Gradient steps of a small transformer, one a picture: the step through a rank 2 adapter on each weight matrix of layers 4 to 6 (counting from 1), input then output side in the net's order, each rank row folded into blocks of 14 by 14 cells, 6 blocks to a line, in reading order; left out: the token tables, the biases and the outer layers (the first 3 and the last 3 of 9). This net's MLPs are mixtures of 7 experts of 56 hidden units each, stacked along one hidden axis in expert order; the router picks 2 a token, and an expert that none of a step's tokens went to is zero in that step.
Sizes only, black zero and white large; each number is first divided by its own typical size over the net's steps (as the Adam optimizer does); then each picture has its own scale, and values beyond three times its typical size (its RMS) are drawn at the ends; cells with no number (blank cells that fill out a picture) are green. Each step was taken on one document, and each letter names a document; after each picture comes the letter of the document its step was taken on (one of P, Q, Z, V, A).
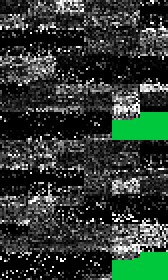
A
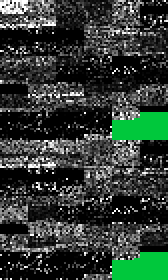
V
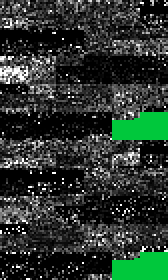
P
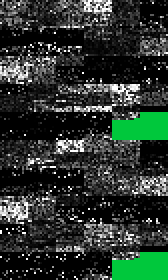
A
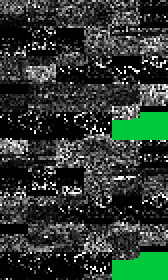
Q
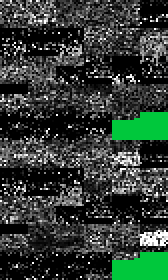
Q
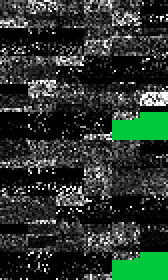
V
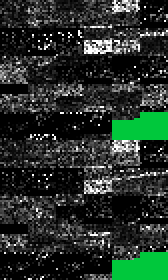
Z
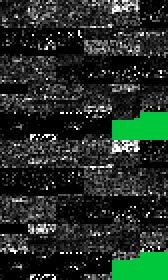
Z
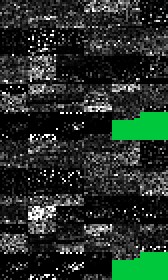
Z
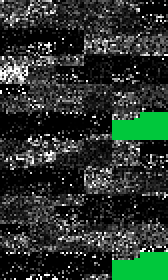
P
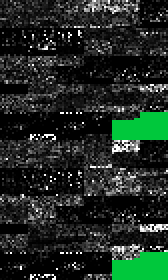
Z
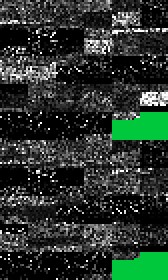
V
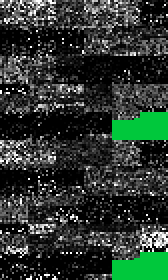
P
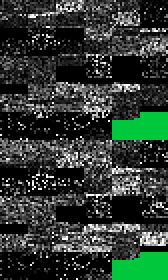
Q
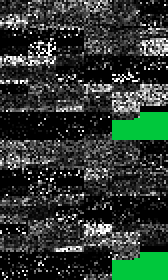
A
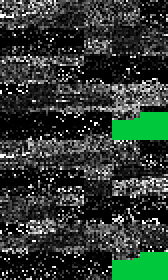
A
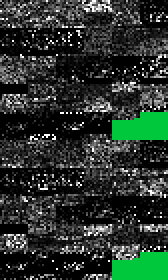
Z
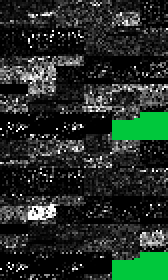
Z
